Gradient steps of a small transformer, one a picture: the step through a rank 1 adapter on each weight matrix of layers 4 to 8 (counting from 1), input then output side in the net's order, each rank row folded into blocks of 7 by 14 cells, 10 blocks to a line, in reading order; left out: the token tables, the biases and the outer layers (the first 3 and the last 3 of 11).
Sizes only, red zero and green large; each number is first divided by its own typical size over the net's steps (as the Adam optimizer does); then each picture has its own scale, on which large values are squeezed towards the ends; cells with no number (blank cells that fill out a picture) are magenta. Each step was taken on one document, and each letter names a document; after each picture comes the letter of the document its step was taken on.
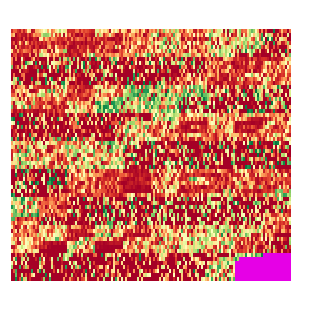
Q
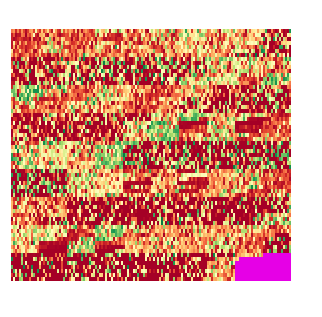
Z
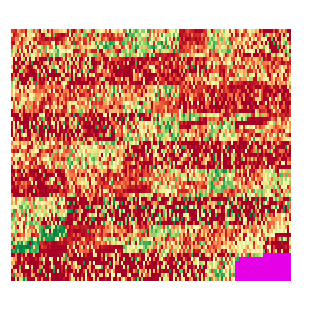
Q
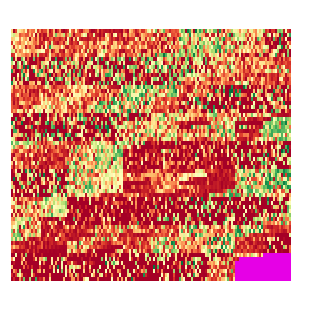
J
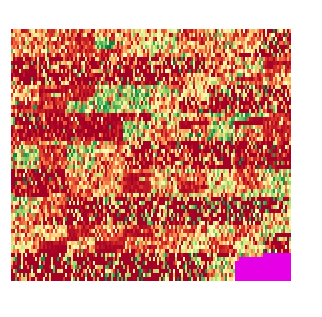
Q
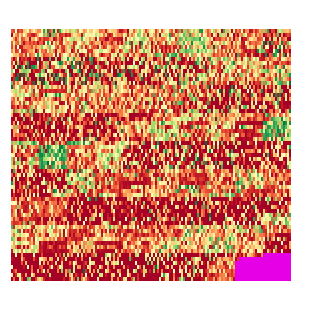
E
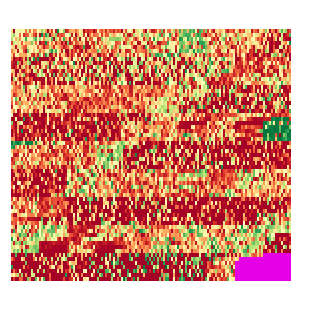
E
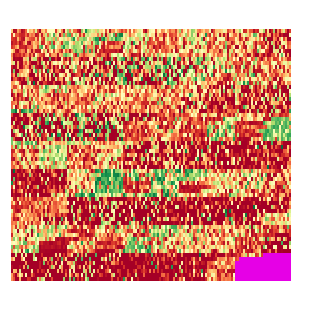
E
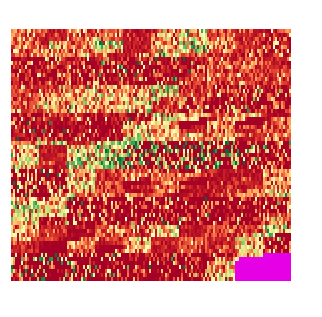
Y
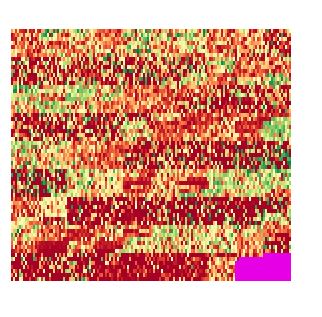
J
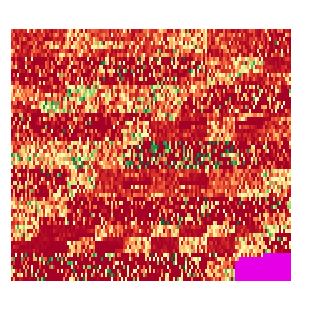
Y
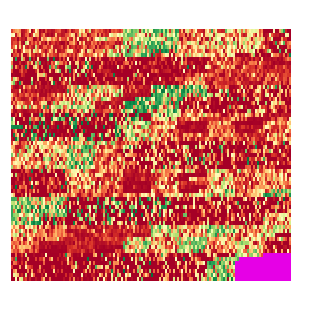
Q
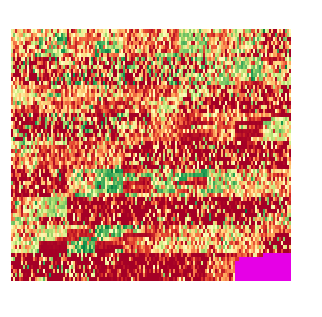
J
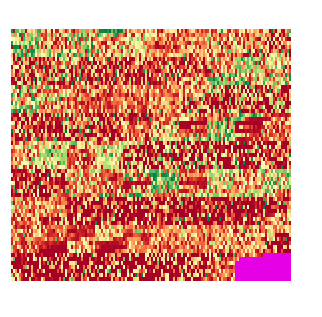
J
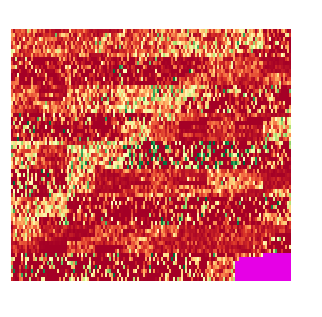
Y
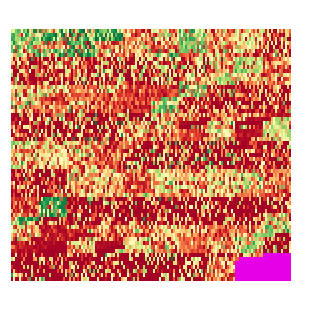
E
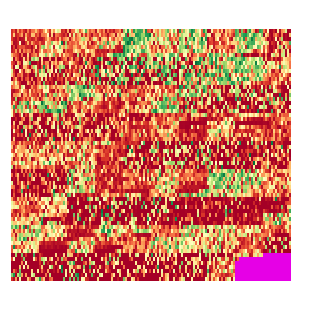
E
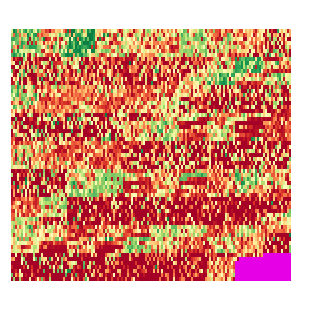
J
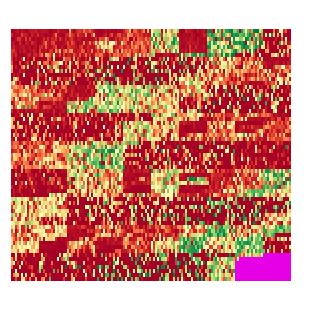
Q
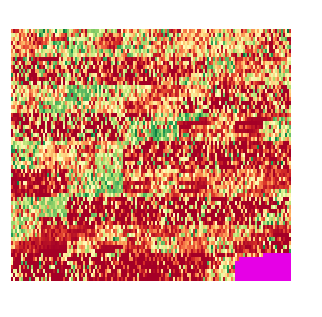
Z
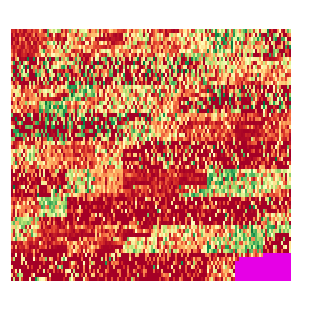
J
